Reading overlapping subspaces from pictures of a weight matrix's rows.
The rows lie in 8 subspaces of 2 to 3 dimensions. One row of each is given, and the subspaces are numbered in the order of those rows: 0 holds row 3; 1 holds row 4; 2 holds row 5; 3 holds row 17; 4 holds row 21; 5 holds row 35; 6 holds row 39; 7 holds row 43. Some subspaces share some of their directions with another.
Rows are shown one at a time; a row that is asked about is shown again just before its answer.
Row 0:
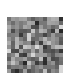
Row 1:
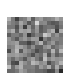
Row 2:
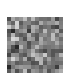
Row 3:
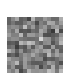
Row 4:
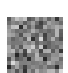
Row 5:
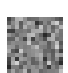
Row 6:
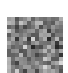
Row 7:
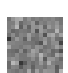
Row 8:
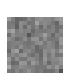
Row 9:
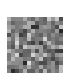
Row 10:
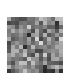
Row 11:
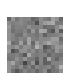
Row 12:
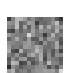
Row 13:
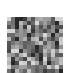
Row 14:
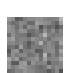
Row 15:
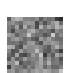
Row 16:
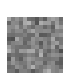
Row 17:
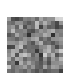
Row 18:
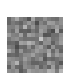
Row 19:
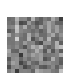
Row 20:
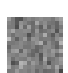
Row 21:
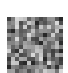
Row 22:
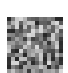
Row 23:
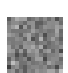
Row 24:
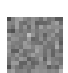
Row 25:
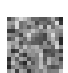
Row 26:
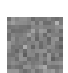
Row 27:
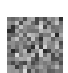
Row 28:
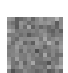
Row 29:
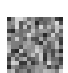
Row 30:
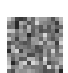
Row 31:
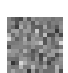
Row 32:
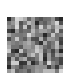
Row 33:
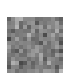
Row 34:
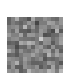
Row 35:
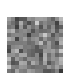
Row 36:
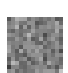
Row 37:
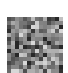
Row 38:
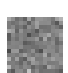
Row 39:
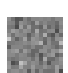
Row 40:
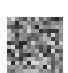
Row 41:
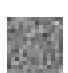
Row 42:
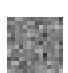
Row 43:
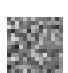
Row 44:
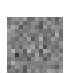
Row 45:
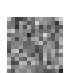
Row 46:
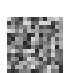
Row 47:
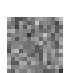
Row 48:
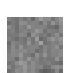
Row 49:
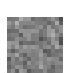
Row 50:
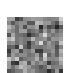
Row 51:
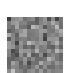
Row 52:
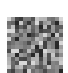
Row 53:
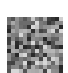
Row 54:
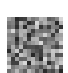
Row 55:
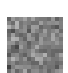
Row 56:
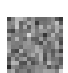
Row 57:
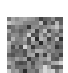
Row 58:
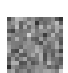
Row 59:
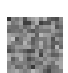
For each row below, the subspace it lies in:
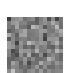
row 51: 4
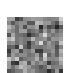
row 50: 7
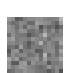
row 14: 7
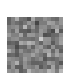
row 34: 0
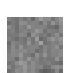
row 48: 2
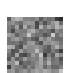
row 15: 3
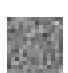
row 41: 2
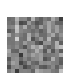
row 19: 2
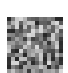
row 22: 2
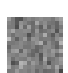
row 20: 6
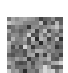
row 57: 2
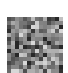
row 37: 4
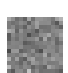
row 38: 6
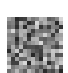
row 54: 4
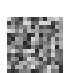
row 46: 5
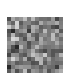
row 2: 7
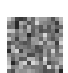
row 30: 3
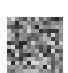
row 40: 3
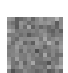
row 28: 4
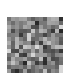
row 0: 4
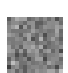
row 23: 1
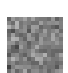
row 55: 7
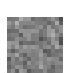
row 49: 0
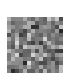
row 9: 4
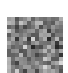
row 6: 2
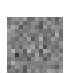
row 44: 1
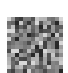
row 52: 1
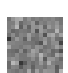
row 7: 6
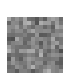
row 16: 5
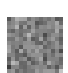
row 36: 1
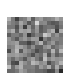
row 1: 0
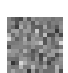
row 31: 6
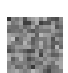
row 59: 5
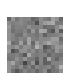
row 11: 4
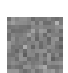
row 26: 2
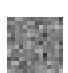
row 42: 7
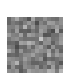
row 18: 0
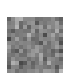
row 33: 6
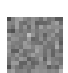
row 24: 5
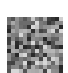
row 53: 4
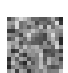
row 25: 0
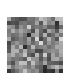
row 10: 2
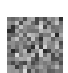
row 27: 1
